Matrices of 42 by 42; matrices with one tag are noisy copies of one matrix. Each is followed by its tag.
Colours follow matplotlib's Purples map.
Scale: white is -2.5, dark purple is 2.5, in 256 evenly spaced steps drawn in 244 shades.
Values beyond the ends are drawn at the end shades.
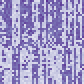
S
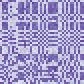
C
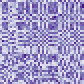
C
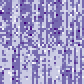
S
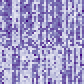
S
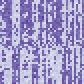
S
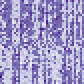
S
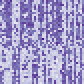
S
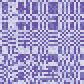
C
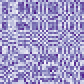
C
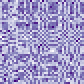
C
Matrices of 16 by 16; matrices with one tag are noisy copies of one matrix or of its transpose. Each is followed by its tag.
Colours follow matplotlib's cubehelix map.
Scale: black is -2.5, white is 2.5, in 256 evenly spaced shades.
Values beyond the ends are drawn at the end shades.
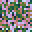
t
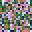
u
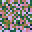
u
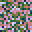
u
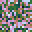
t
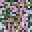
t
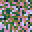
t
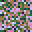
u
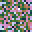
u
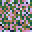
u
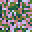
t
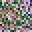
u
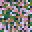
t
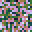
t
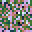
u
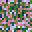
t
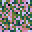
u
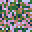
t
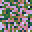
t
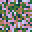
t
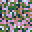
t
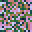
u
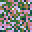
u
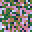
t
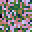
t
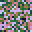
u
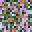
t
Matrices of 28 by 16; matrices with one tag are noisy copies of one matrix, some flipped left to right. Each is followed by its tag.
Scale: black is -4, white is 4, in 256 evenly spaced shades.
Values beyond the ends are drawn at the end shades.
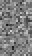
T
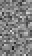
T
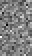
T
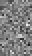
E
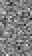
T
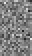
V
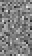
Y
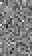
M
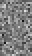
Y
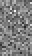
M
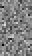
E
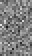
M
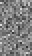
M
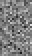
M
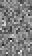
E
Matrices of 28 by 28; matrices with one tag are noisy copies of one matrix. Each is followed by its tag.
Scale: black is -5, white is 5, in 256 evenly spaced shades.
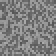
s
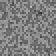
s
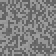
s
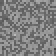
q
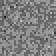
q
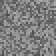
q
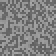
s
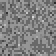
s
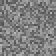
q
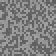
s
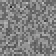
s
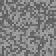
q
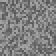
s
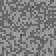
q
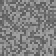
q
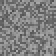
q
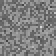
q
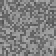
q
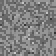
q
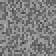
s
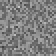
s
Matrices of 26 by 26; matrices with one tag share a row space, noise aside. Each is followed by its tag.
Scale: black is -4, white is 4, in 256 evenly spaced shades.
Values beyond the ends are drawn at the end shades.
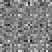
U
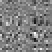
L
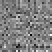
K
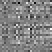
K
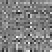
K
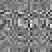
U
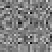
U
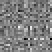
U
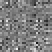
L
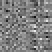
L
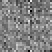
K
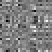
L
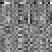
U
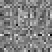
U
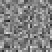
U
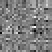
L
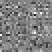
L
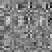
U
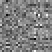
L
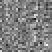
L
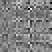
K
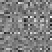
U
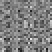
U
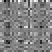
U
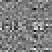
L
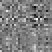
L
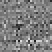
K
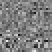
L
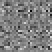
U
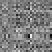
K
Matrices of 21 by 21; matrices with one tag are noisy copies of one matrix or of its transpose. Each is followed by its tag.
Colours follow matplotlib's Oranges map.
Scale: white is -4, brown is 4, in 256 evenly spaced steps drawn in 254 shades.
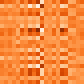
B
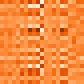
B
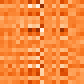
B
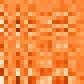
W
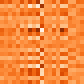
B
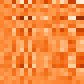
W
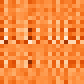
B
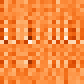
B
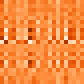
B
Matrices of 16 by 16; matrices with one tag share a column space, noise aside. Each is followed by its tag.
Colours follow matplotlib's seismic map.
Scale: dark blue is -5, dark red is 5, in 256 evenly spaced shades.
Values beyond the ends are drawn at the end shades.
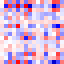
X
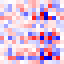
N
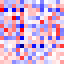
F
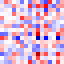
X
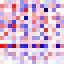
F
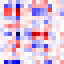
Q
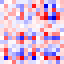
N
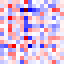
F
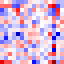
Q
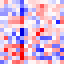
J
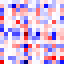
Q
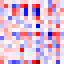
Q
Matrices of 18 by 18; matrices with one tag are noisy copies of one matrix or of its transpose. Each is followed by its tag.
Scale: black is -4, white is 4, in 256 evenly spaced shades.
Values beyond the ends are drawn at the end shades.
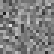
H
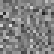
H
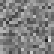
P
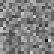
P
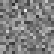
H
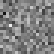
H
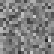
P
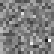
P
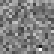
P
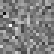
H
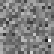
P
